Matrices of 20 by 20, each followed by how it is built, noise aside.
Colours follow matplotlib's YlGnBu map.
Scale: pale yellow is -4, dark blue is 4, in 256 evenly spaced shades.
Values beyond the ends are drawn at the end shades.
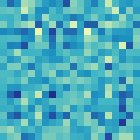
low rank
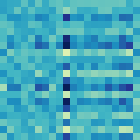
low rank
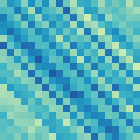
Toeplitz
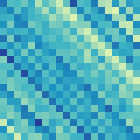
Toeplitz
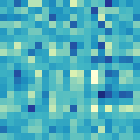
low rank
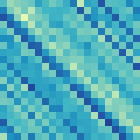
Toeplitz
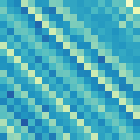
Toeplitz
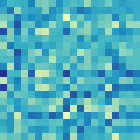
low rank
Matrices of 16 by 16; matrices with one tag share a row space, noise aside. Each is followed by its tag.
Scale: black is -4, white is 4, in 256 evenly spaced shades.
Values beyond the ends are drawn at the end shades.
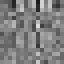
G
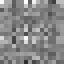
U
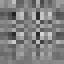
G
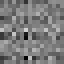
U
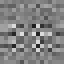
G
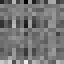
U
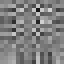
G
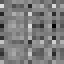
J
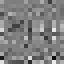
J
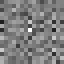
J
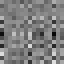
J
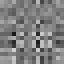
G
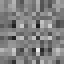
G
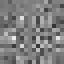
G
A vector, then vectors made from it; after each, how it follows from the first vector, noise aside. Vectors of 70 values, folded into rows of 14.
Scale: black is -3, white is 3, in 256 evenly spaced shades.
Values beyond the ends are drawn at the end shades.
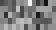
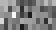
wrapped around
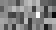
wrapped around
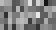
sign-scrambled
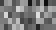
sign-scrambled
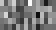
sign-scrambled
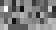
wrapped around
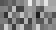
sign-scrambled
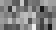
wrapped around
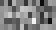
wrapped around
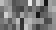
sign-scrambled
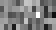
wrapped around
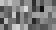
wrapped around
